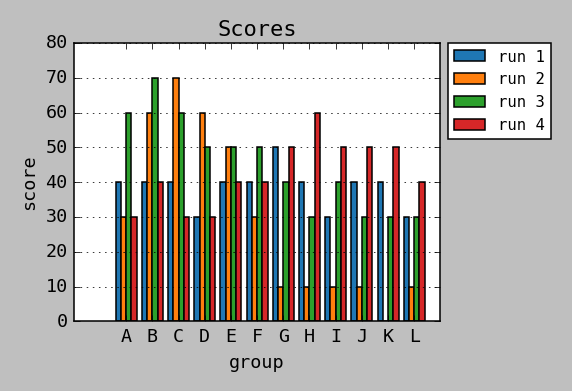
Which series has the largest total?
run 3
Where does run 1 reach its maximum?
G
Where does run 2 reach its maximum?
C
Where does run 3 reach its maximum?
B
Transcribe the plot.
Title: Scores
x-axis: group, ticks A B C D E F G H I J K L
y-axis: score, ticks 0 10 20 30 40 50 60 70 80
Legend: run 1, run 2, run 3, run 4
Values:
run 1: 40 40 40 30 40 40 50 40 30 40 40 30
run 2: 30 60 70 60 50 30 10 10 10 10 0 10
run 3: 60 70 60 50 50 50 40 30 40 30 30 30
run 4: 30 40 30 30 40 40 50 60 50 50 50 40
